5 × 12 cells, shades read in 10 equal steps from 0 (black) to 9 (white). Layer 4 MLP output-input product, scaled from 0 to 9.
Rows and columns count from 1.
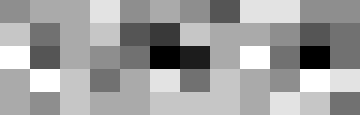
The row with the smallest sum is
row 3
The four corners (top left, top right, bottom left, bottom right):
5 5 6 4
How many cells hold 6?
15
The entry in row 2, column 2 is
4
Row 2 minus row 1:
2 -2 0 -1 -2 -4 2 3 -2 -3 -2 -1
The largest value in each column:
9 9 7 8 6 8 7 7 9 8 9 8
